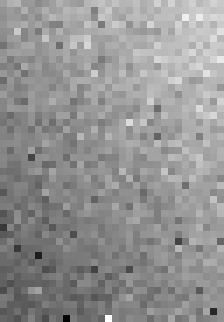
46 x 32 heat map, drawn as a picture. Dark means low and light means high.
The field climbs toward the top right. Neither half mirrors the other. On average the colour sits 60% of the way up the scale. No row or column stands out. There are no regular stripes. The texture is fine-grained noise. The ninth with the lowest average is the bottom left. The values follow a bell shape.
